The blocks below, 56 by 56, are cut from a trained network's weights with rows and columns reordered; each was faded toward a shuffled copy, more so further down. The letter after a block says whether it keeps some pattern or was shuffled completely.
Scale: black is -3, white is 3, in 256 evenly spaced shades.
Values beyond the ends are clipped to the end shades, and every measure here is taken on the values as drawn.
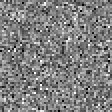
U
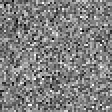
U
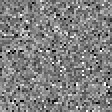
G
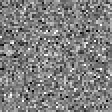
G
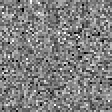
G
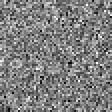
U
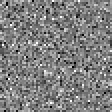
U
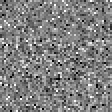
G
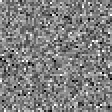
G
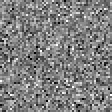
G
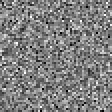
U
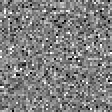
U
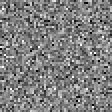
G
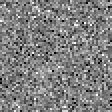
U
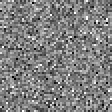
U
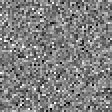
U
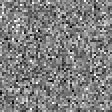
U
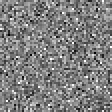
U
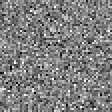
U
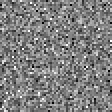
U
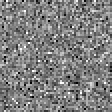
G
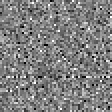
G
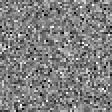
U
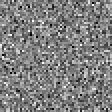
G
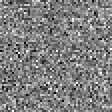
G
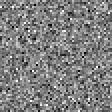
U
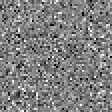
G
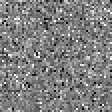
G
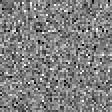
G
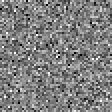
U
